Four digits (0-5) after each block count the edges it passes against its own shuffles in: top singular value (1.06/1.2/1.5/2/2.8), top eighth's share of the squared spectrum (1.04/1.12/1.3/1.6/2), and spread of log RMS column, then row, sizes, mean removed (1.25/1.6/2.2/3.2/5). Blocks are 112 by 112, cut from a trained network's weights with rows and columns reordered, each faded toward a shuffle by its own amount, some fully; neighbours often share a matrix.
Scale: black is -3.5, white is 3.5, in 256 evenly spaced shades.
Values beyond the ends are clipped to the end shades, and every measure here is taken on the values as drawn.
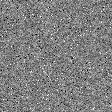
0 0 0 0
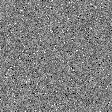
0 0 0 0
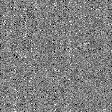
3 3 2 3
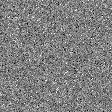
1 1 0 0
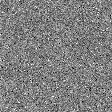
1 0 0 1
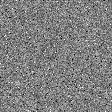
0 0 0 0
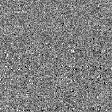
3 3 2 2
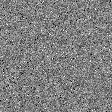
0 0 0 0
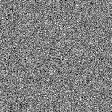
3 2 0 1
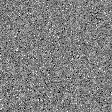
1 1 0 0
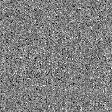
2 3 1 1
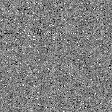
2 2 1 2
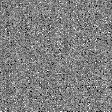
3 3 1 2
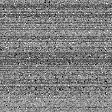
5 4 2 2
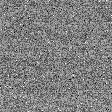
1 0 0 0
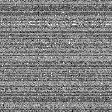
5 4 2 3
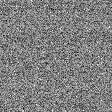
1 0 0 0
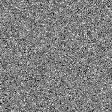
2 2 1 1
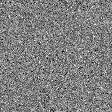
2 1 0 0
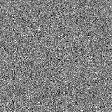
3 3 1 1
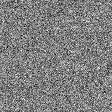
2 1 0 0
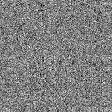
3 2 1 1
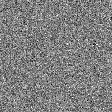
2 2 0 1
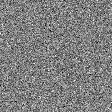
1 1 0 0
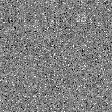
3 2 1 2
